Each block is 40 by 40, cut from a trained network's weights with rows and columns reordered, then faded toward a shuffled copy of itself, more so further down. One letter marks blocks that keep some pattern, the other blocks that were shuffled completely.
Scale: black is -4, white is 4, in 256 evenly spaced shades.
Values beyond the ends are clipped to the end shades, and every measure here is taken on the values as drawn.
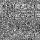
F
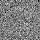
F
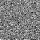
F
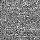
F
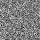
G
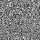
F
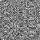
F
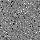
G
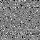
F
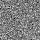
G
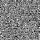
F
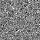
G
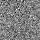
G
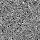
G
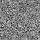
F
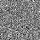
F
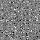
F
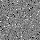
G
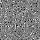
F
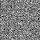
F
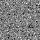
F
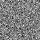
G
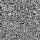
F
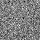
G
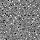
F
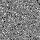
G
